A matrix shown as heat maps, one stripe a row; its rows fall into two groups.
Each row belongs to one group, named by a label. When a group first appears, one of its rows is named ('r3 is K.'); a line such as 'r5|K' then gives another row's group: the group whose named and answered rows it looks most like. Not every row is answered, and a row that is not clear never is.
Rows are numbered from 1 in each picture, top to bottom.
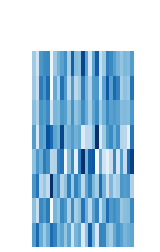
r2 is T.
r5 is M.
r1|T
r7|T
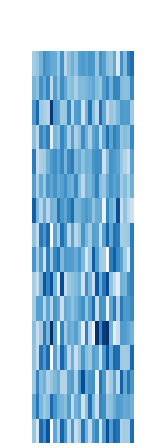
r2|T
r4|T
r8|T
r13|T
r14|M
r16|T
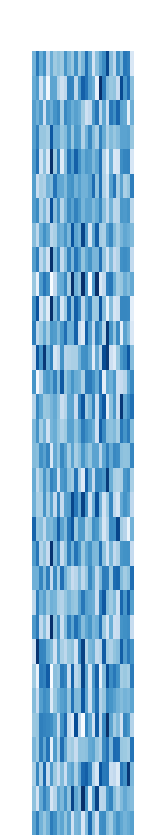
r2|M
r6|M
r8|T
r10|T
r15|M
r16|M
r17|T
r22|T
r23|M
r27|T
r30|M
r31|T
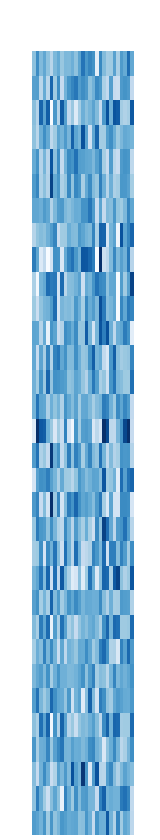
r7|M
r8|M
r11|M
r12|M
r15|M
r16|M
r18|M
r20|M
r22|T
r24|T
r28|T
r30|T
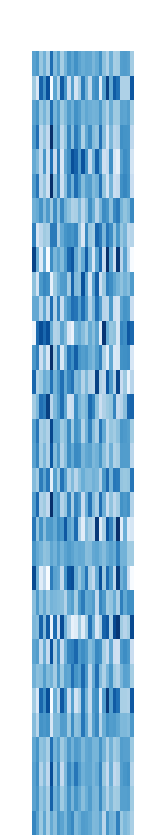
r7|T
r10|T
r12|M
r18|T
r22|M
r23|M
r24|T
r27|T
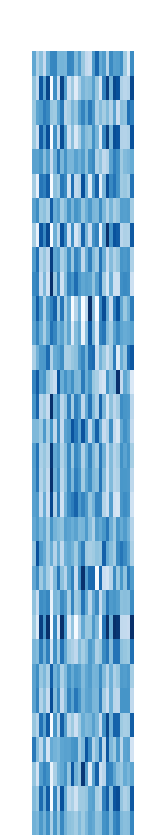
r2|T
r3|M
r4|T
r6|T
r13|M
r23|T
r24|T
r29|M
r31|T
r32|T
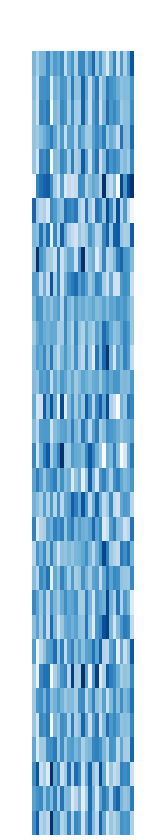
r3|T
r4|M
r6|M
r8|T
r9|M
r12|M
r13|M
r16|T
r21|M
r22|T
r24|M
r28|T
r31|T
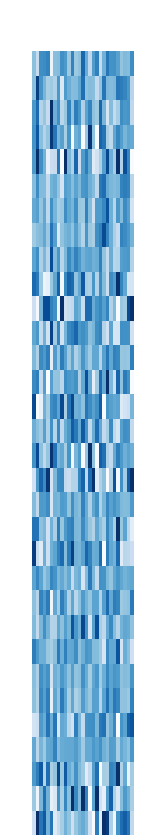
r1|T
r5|M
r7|M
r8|M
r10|M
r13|T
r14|M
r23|T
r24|T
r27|T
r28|M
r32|M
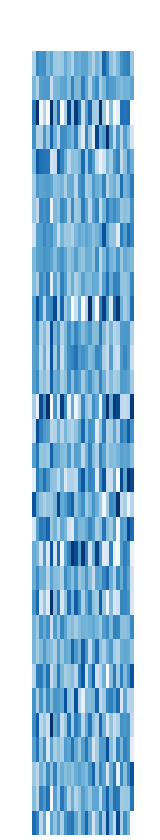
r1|M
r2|T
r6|M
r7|T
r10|T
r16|M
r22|M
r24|T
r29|M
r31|T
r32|M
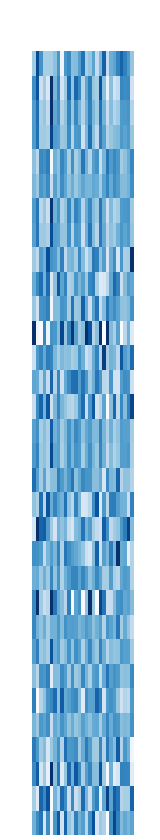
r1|M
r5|T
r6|T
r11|T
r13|M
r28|T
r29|M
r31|T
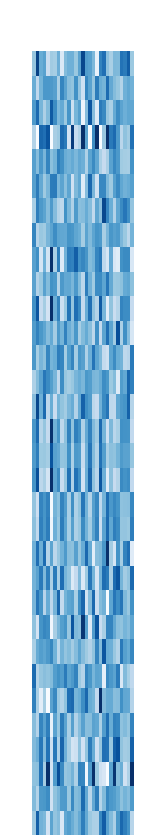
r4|T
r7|M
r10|M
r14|M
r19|T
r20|T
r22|T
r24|T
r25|M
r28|T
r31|T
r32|M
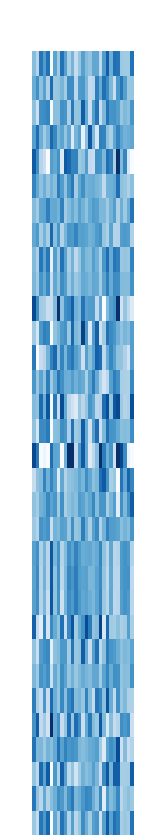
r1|T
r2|M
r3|T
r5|M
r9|T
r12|T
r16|T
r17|M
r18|M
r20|T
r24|M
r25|T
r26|T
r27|M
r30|T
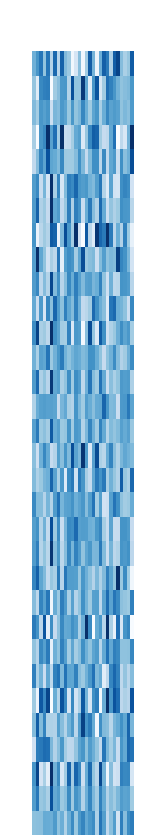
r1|T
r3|T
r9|M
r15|M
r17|T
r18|M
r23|T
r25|T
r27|T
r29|M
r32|M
